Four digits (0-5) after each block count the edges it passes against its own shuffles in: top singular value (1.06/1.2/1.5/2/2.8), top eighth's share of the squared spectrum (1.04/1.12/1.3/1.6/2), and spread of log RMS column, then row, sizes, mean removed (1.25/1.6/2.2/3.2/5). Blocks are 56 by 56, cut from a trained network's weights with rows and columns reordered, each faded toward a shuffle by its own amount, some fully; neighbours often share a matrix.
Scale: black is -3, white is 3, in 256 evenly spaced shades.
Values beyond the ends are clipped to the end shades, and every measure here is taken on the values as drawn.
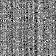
4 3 1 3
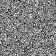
0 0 0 0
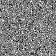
0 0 0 0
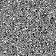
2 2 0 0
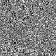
2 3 1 1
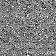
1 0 0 0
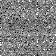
2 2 1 0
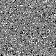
0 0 0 0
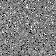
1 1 0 0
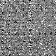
2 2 2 0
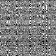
3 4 3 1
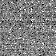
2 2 2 0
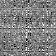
3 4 3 0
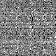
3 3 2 0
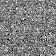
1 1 0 0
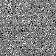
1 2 1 0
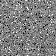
0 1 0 0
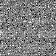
2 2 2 0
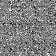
1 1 1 0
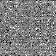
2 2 2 0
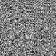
3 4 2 0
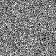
2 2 1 0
